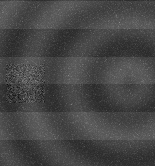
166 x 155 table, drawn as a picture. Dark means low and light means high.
In the middle left lies a patch that is rougher than the rest. Values change most from cell to cell in the middle left. Horizontal stripes repeat 3 times down the table. Concentric rings centre on the middle right. On average the colour sits 30% of the way up the scale. The histogram is bell-shaped.
